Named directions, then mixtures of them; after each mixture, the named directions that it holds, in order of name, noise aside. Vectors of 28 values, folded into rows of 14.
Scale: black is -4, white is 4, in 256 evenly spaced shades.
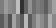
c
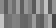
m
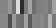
c, m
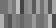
c, m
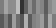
c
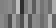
c, m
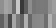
c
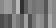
c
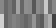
m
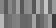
m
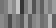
c, m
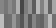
c, m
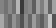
c, m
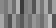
c, m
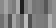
c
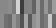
c, m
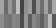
c, m
